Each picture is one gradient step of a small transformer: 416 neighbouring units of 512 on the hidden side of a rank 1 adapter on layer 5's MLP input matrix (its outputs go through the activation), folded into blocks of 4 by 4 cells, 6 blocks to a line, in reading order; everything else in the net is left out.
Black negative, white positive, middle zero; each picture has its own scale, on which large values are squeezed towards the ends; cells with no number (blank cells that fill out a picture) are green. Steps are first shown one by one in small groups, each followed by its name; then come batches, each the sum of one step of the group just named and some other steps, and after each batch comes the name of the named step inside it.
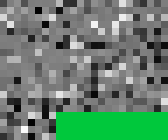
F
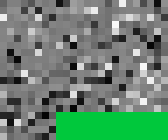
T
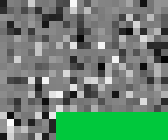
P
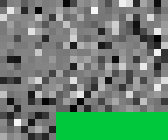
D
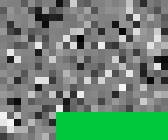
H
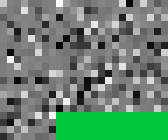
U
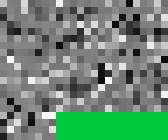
U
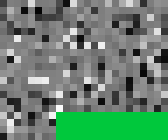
P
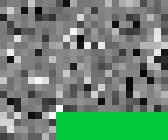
H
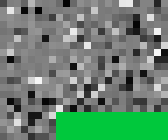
D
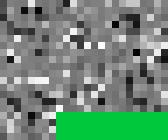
P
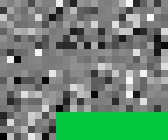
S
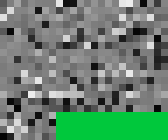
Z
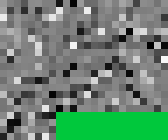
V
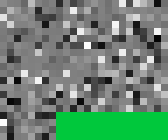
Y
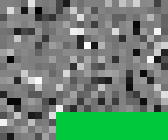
Y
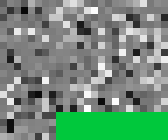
V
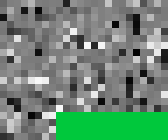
Z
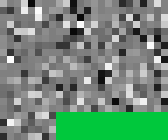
S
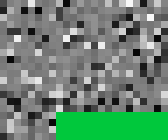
Z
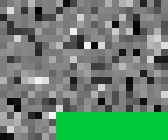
Z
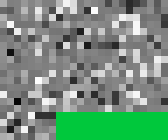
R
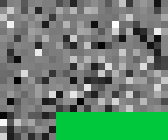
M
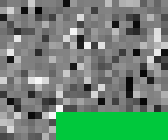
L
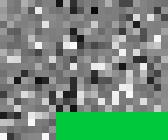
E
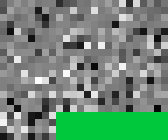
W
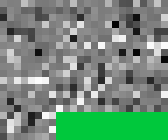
R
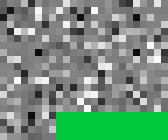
R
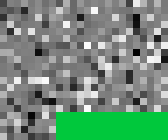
M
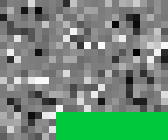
L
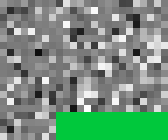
E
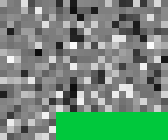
E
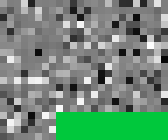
L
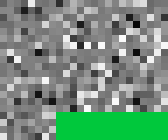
E
